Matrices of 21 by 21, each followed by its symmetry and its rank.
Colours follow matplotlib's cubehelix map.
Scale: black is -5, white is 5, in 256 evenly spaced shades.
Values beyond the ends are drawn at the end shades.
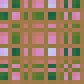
symmetric, rank one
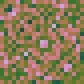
symmetric, full rank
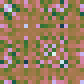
symmetric, rank three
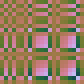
symmetric, rank one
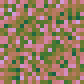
symmetric, full rank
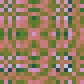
symmetric, rank two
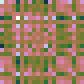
symmetric, rank two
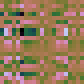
neither, rank two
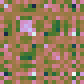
symmetric, rank three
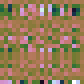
neither, rank two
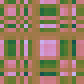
symmetric, rank one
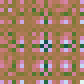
symmetric, rank two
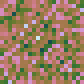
symmetric, full rank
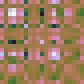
symmetric, rank two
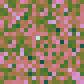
symmetric, full rank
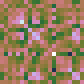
symmetric, rank three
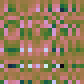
neither, rank two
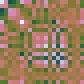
symmetric, rank three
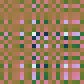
symmetric, rank one
